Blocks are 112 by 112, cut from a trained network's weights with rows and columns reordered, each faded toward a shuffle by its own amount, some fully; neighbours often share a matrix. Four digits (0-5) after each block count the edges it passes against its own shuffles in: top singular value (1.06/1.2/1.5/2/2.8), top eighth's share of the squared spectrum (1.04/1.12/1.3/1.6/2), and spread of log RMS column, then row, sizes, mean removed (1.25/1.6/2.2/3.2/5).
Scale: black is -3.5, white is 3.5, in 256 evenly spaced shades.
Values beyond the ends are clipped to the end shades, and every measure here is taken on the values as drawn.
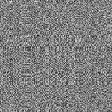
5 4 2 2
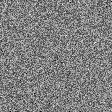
0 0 0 0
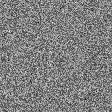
1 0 0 0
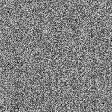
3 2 0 0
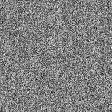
3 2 0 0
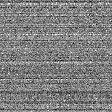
5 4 2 3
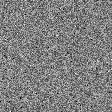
2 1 0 0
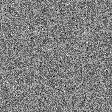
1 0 0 0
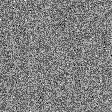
1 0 0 0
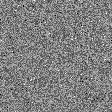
0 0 0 0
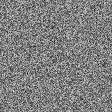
2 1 0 0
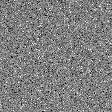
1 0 0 0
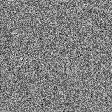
3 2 0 0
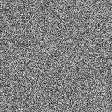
3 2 0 0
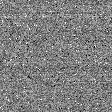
2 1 0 0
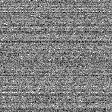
4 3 1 2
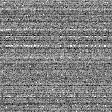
5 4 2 3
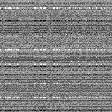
5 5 2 4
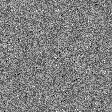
1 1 0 0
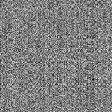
4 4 0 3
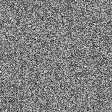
1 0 0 0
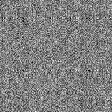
4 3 0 2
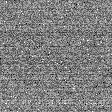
3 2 0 1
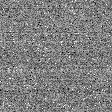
2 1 0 0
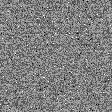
1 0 0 0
